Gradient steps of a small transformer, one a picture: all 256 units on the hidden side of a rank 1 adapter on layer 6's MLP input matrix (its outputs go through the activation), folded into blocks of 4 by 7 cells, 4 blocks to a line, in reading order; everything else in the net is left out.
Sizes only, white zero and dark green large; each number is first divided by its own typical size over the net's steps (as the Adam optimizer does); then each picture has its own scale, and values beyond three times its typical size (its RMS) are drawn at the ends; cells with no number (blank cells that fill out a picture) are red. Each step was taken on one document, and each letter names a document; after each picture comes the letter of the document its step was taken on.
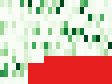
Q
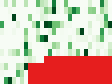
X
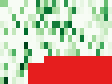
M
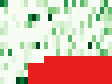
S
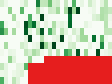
M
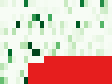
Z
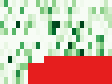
M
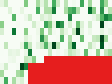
X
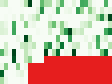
S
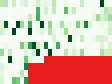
Z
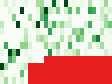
M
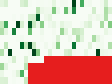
Z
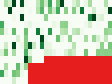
Q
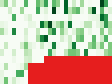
X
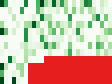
M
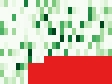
X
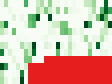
S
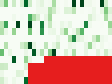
Z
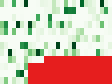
Z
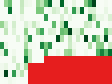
Q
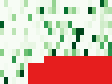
X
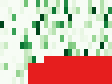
X
